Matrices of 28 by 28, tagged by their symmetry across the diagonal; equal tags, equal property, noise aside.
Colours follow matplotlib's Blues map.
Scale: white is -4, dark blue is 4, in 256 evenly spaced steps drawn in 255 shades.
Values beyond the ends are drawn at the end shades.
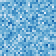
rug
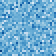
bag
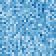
rug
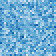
bag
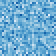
bag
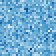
bag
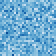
rug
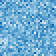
rug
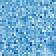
bag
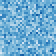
rug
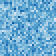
rug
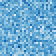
rug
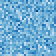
bag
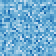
bag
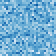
rug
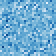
bag
